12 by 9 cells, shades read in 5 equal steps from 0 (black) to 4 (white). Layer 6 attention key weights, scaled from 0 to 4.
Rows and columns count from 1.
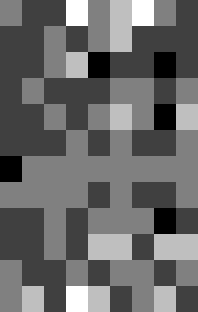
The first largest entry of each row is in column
4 6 4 2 6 4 2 1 3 5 1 4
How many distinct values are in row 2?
3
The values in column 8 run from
0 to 3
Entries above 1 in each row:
6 3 2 4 5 3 8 6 4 5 5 6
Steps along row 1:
down same up down up up down down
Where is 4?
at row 1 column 4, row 1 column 7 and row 12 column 4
